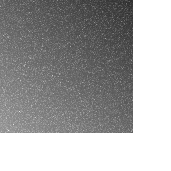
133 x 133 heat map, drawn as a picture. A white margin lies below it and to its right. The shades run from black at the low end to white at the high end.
No regular stripes run through it. No single row or column stands out from its neighbours. The texture is fine-grained noise. The ninth with the highest average is the bottom left. Values rise toward the bottom left. The histogram is bell-shaped. Neither half mirrors the other.
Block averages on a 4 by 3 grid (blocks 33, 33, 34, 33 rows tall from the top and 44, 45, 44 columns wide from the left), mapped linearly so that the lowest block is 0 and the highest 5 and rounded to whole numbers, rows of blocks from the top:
210 | 321 | 432 | 543
